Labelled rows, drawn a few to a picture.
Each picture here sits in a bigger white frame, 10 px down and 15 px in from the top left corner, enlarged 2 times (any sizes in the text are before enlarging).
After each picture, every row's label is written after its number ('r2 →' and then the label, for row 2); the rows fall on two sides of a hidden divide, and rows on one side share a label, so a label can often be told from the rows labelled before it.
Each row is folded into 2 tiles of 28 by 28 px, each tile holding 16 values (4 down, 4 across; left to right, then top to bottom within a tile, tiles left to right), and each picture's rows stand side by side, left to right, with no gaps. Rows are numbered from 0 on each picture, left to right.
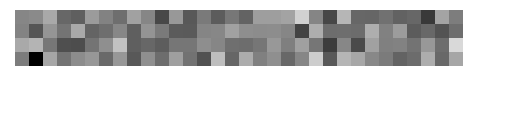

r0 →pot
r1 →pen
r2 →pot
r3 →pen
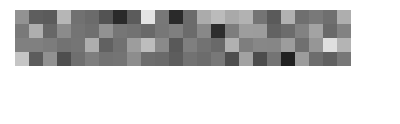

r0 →pen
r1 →pot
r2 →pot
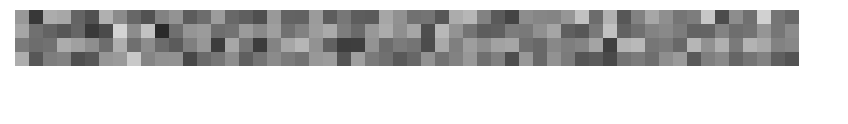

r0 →pen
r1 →pen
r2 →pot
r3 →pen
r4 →pot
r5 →pot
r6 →pot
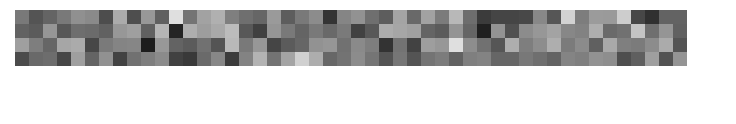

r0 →pot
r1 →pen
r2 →pot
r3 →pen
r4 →pot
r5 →pen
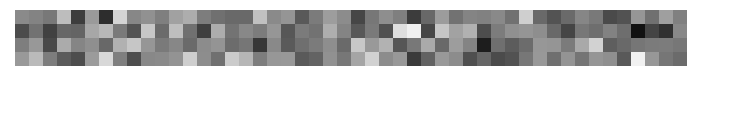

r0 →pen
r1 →pot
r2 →pen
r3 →pen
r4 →pot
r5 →pot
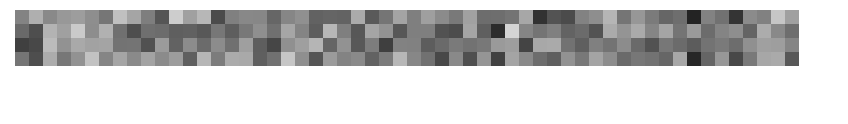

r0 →pot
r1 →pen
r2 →pen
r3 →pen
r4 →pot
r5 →pot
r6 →pot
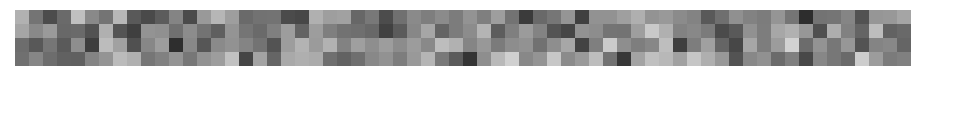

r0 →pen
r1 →pen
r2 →pot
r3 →pot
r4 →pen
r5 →pot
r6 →pen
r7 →pot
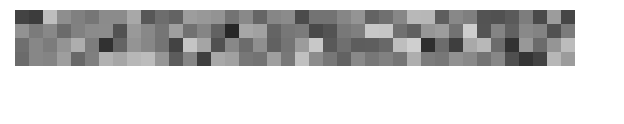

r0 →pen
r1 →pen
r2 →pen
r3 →pot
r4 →pen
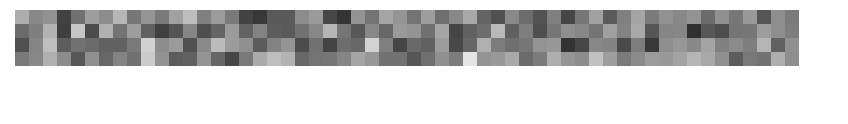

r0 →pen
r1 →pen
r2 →pen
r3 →pen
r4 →pen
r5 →pen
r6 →pen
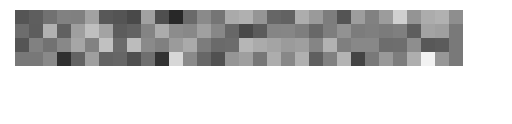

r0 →pot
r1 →pot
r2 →pot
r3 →pot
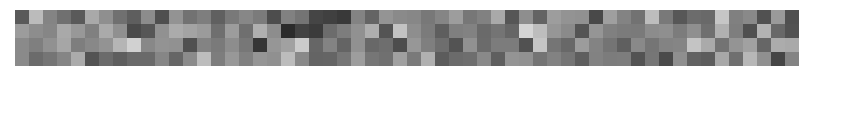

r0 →pot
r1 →pot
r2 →pen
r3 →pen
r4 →pot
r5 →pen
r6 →pot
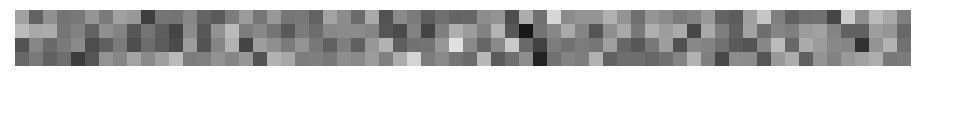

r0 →pen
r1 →pen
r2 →pen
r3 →pen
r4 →pot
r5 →pot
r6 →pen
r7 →pot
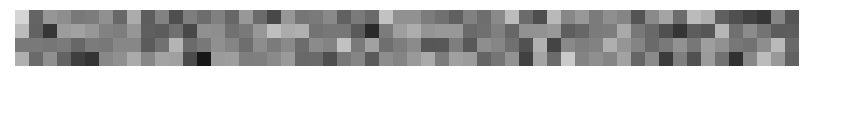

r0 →pen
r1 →pen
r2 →pen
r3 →pot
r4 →pen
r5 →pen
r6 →pot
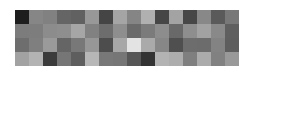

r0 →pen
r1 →pot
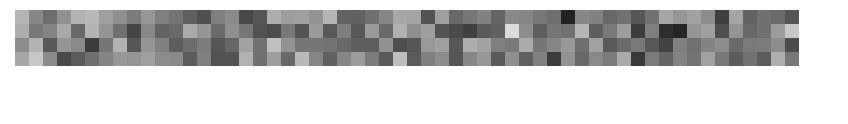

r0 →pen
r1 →pen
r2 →pot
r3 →pen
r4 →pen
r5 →pen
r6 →pen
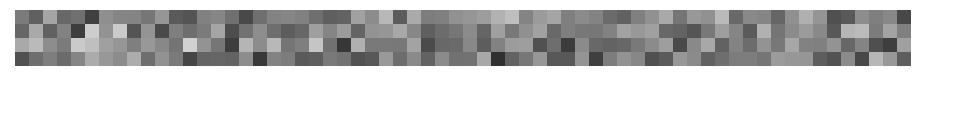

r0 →pot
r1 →pen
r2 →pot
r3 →pot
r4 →pot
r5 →pot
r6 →pot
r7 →pen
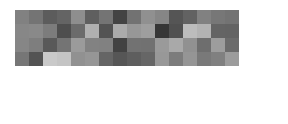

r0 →pot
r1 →pot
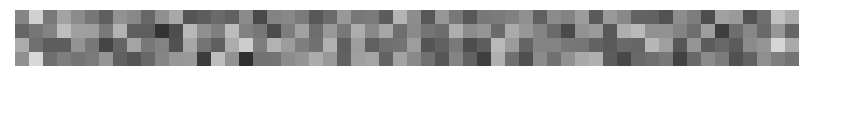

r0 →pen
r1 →pen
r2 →pot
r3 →pen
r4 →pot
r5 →pen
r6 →pen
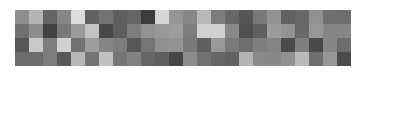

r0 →pot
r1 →pot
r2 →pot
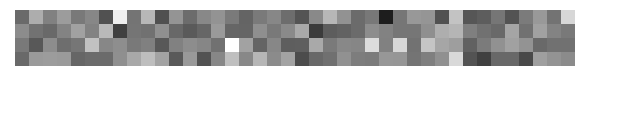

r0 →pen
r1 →pen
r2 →pen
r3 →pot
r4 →pot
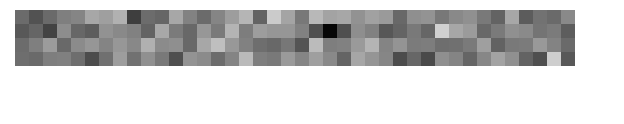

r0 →pen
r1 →pot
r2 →pen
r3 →pen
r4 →pen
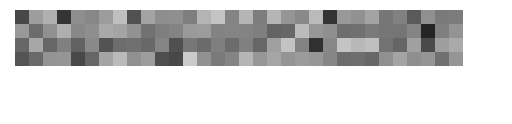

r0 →pot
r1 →pot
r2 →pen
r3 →pen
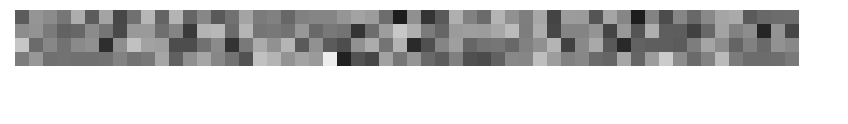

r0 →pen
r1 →pot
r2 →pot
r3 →pot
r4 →pot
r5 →pen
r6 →pen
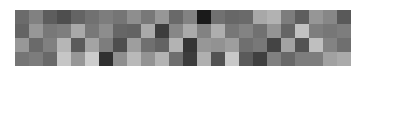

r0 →pot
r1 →pen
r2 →pot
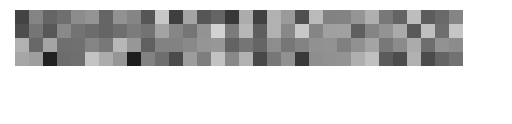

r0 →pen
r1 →pot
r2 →pen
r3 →pot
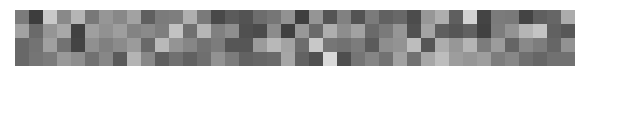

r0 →pot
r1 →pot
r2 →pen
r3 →pot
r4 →pen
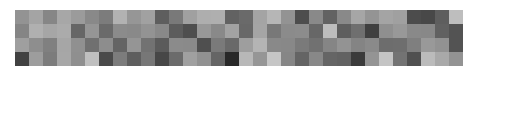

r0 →pot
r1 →pot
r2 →pen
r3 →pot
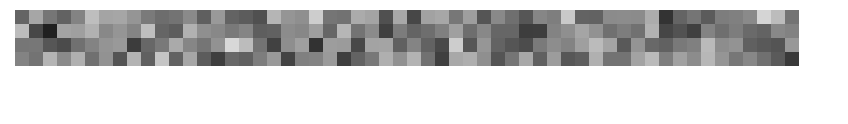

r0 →pot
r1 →pen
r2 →pot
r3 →pen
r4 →pen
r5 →pot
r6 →pen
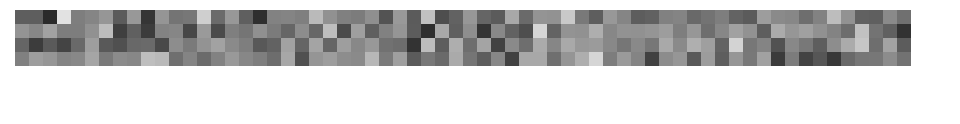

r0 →pen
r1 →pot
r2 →pen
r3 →pen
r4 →pot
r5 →pen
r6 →pot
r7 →pot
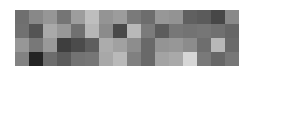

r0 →pot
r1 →pot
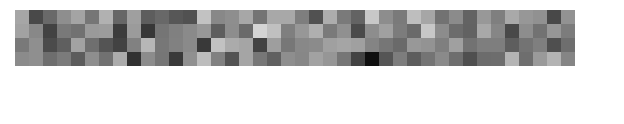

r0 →pen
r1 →pot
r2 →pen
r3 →pot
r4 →pen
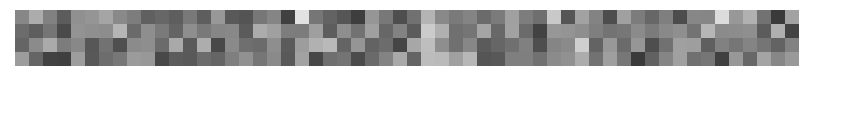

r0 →pot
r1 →pen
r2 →pot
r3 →pot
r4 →pen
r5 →pen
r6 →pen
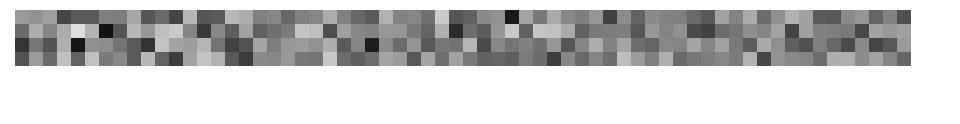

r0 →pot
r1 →pot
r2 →pot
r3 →pen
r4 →pot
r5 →pot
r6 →pot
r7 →pen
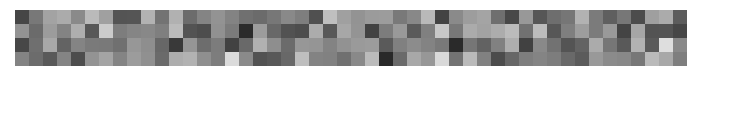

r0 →pen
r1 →pen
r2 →pot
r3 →pot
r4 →pot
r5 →pen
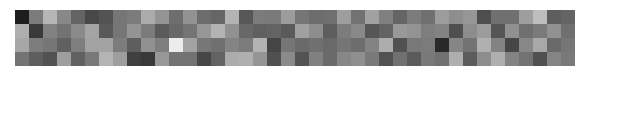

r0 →pot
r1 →pot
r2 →pen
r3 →pen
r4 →pen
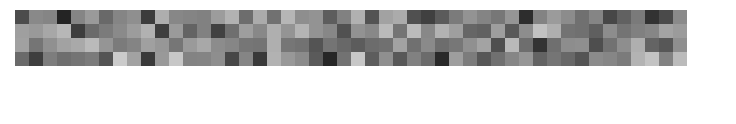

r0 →pot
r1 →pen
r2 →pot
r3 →pen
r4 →pot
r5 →pot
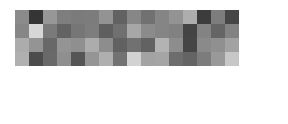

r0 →pen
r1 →pen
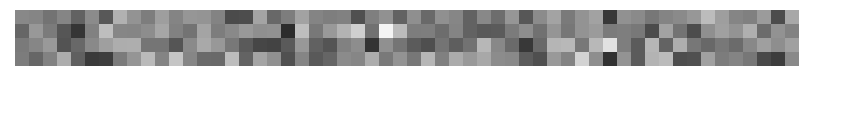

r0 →pen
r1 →pen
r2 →pen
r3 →pot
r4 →pen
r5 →pen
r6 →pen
